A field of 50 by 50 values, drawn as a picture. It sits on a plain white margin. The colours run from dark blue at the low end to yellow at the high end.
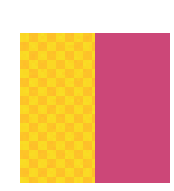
It is made of 1 by 2 panels. Panel 1,1: very high, checkered, faint in contrast. Panel 1,2: middling, flat.
